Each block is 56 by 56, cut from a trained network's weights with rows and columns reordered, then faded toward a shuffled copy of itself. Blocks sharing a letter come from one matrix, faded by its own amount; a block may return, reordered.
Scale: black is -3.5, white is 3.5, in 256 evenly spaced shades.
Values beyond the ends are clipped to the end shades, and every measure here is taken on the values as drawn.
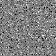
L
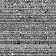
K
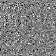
L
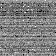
K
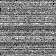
K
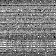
K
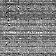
K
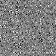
L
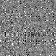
L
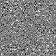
L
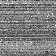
K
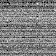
K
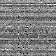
K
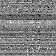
K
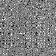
L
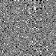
L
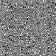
L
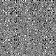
L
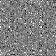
L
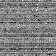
K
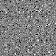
L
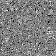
L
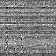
K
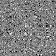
L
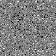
L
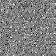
L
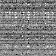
K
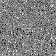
L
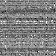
K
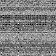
K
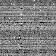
K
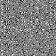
L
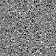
L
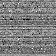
K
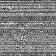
K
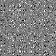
L
